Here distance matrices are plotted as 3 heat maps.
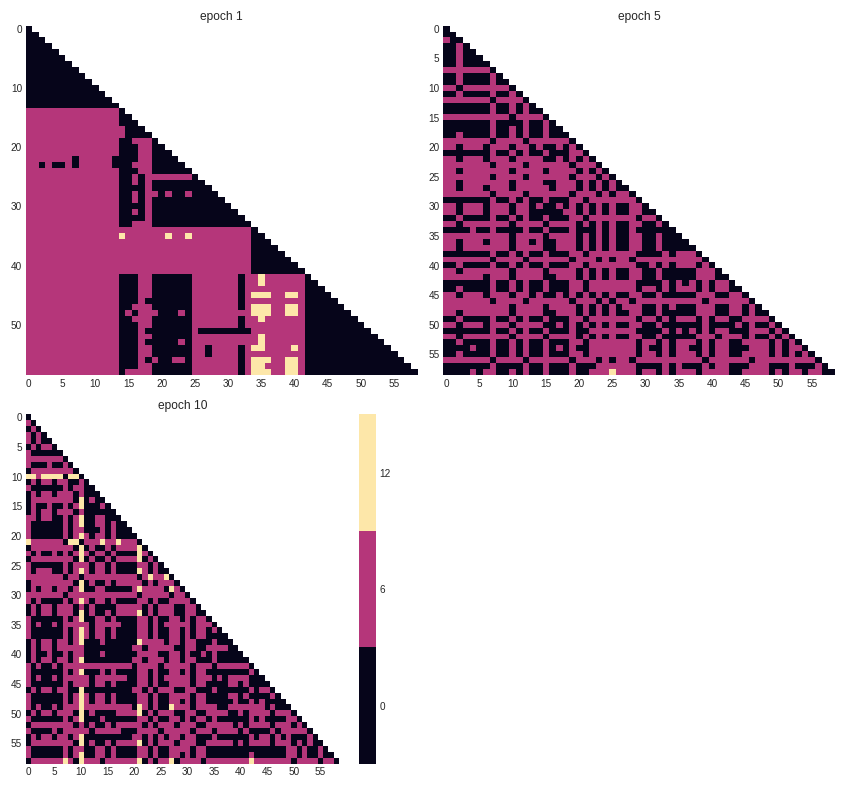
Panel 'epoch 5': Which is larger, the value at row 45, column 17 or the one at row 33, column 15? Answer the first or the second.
the first
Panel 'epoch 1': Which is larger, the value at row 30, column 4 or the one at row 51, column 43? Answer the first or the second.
the first
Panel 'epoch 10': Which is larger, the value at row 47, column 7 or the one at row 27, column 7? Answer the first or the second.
the first
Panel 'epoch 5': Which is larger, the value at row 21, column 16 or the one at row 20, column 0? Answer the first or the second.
the second
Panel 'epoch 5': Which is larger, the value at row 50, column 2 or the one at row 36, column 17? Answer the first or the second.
the second
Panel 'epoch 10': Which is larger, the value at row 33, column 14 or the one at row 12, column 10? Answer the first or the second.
the second
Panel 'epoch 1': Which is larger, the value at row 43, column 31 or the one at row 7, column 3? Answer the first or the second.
the first
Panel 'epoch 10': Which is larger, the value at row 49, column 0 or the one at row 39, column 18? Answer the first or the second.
the first
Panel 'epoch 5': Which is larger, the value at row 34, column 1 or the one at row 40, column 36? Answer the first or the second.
the second
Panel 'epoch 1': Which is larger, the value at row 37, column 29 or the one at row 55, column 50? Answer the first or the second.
the first
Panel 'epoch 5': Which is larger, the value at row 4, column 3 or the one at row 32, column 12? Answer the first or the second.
the second
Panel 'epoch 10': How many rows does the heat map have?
59
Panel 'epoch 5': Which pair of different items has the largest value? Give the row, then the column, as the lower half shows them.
58, 25
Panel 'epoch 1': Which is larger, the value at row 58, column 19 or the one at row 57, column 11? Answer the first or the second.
the second
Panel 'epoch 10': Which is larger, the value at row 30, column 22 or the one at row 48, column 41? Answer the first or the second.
the first
